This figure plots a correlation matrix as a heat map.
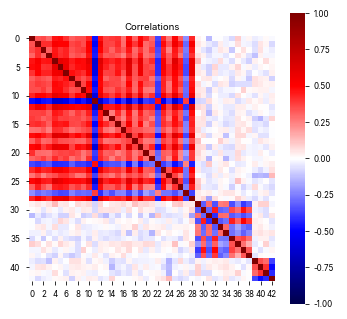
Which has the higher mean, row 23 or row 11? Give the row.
23
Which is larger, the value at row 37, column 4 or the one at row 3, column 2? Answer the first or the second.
the second
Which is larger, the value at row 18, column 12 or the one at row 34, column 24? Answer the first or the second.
the first
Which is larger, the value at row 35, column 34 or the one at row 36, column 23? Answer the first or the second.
the second
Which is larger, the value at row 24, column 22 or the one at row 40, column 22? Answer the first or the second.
the second
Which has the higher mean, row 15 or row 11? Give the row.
15
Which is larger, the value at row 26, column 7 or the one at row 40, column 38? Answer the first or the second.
the first
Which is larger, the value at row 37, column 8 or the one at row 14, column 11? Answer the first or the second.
the first
